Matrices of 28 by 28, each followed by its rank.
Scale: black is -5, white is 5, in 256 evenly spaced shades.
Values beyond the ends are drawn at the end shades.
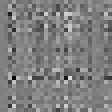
three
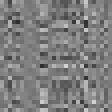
three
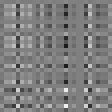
one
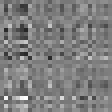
two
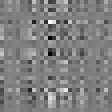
two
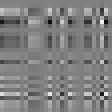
one
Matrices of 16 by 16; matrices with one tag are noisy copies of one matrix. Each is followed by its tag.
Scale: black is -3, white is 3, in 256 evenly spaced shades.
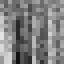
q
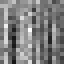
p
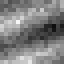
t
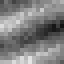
t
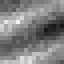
t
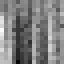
q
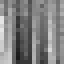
q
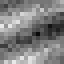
t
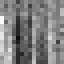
q
